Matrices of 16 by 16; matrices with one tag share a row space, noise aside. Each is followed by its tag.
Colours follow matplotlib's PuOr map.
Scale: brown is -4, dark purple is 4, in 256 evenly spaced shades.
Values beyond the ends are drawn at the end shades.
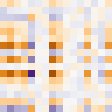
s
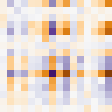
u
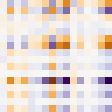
u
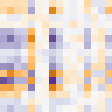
s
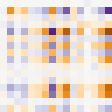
u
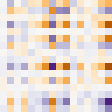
u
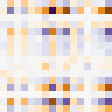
u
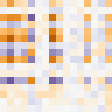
s
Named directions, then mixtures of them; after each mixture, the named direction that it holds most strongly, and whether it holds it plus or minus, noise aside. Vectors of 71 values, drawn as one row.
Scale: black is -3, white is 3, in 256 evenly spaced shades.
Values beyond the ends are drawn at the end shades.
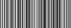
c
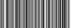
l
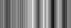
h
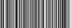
l, plus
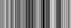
h, minus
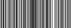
c, minus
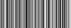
l, plus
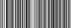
c, plus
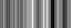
h, plus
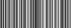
c, minus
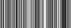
c, minus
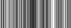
h, minus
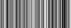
l, plus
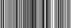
h, minus
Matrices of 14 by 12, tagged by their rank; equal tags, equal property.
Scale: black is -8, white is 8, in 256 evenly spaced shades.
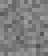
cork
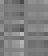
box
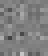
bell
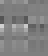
box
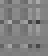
box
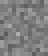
cork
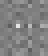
bell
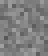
cork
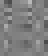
bell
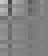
box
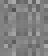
bell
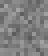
cork
